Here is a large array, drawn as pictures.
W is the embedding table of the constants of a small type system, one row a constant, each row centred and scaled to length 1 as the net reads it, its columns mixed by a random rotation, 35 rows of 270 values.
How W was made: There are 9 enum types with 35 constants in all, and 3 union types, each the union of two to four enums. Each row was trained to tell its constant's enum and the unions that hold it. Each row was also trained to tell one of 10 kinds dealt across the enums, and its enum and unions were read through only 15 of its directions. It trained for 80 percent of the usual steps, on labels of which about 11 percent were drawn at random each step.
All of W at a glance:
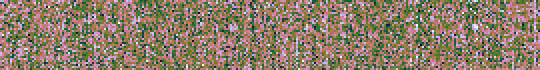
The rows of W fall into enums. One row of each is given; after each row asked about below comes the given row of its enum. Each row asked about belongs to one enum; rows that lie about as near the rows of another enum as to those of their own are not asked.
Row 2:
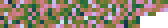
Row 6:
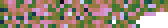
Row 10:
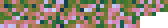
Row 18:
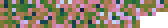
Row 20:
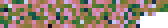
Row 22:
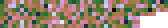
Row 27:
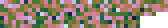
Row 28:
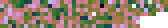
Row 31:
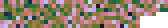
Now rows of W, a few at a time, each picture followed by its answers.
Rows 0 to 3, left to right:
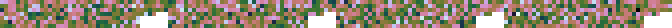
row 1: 22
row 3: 2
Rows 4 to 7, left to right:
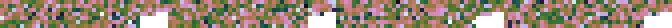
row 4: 18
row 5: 31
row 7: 2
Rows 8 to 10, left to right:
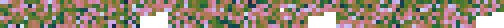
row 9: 10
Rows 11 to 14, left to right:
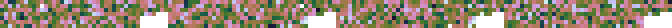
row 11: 2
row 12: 28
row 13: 20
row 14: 22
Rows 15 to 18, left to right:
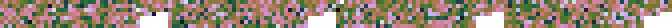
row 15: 10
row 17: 6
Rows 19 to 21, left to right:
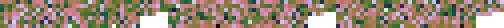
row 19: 20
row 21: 27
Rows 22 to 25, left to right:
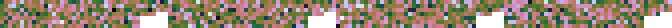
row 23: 18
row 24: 27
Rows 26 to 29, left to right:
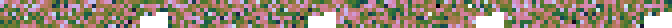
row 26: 20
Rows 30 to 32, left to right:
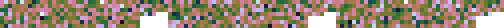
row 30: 6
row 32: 18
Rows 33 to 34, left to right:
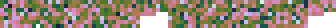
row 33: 31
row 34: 18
